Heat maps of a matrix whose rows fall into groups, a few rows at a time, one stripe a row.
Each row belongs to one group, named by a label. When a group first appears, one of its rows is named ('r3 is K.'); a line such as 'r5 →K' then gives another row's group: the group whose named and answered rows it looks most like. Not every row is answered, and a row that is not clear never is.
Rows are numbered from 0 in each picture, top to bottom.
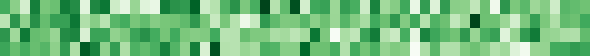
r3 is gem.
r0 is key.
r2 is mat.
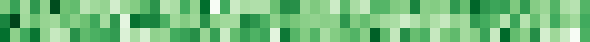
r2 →key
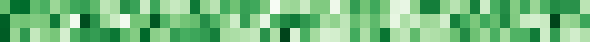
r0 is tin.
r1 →gem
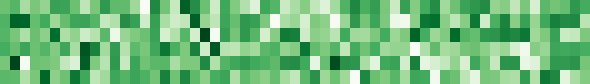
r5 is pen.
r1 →tin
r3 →gem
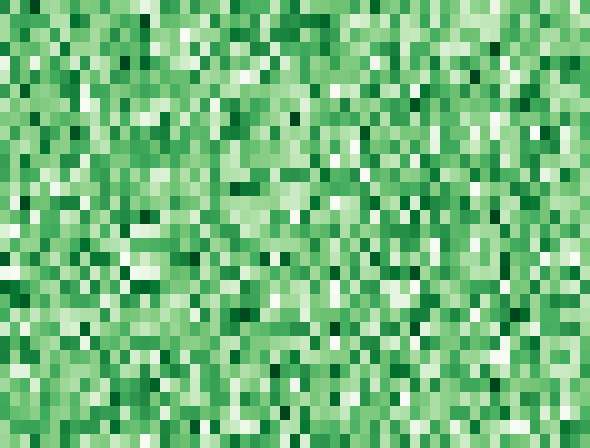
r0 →key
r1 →pen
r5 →gem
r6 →mat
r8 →key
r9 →pen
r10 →pen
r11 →mat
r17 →pen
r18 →key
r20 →mat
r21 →tin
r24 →mat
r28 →pen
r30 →gem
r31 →key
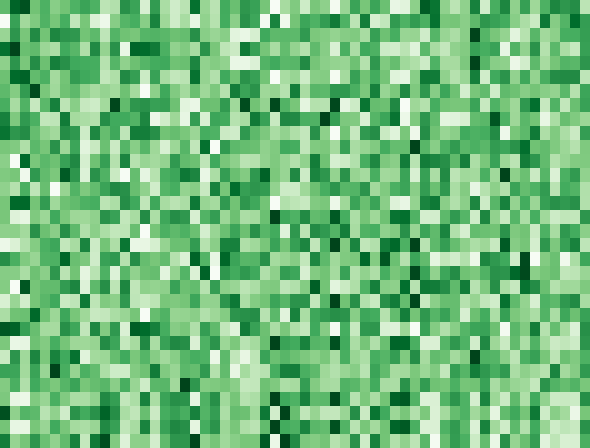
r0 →tin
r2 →gem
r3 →mat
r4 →gem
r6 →key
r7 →pen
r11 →mat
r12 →key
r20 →mat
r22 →key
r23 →mat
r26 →gem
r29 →key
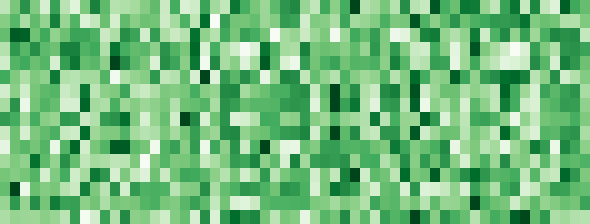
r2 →tin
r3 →gem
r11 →key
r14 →gem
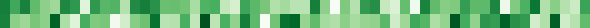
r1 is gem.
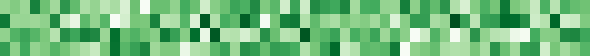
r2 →gem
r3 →pen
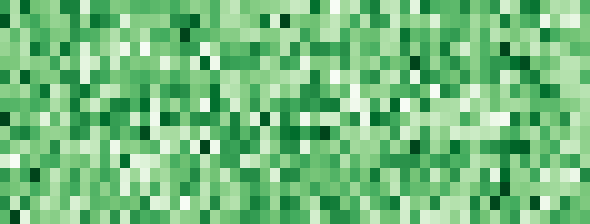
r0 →mat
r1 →key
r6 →pen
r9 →pen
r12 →key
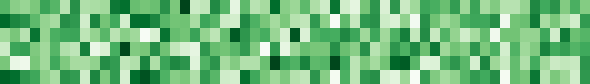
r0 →pen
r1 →mat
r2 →key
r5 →mat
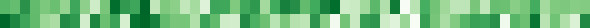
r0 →pen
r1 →mat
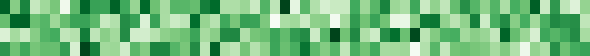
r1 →tin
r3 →gem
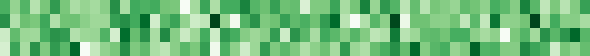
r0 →pen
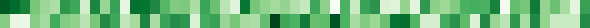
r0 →mat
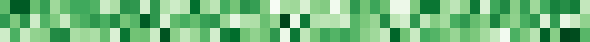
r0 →tin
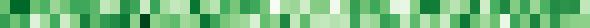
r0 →tin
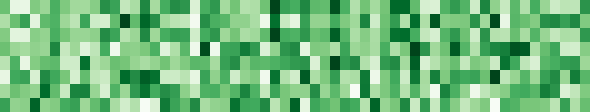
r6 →pen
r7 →key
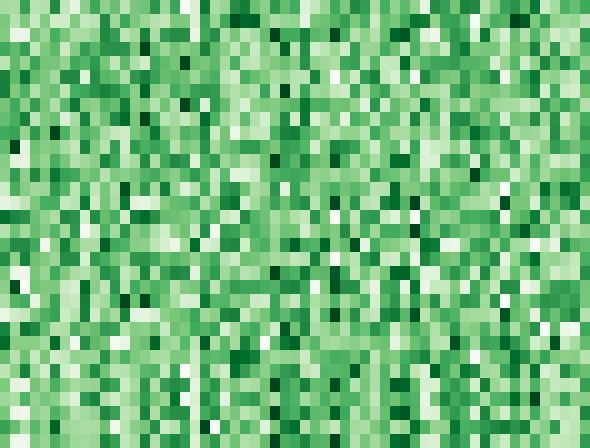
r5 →mat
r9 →gem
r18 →mat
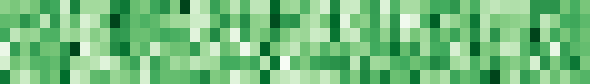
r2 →pen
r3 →gem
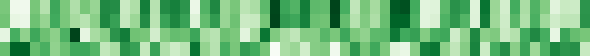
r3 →tin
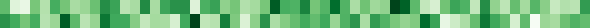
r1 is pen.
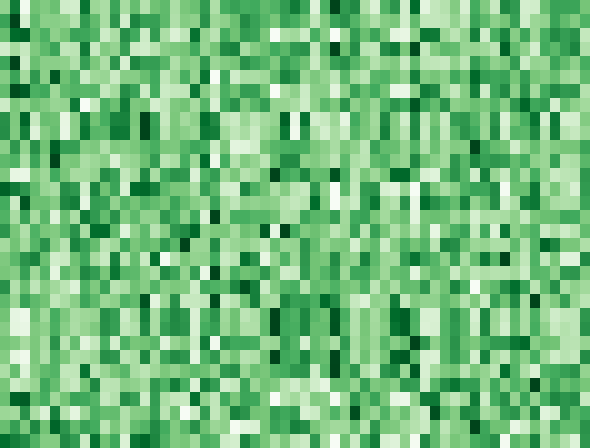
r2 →tin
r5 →gem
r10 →gem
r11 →gem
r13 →mat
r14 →mat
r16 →key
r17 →pen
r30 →gem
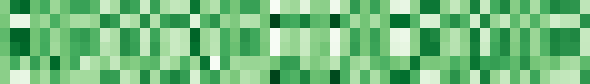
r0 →tin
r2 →tin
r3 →tin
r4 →gem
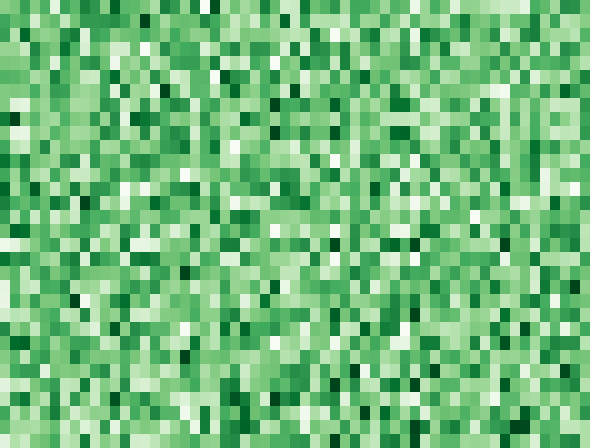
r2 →mat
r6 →key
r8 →mat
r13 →key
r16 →tin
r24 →tin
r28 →pen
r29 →pen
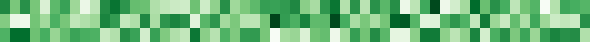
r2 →tin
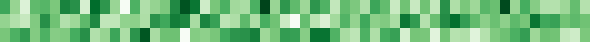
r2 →pen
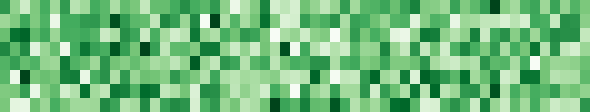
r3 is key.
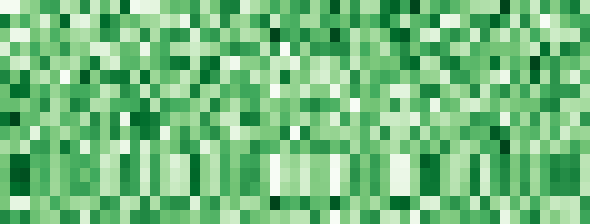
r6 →tin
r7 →pen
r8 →mat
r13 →tin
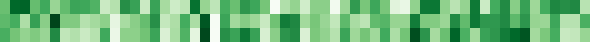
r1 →gem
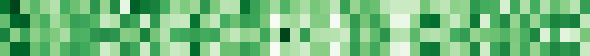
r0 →mat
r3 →tin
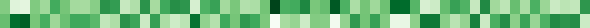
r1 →tin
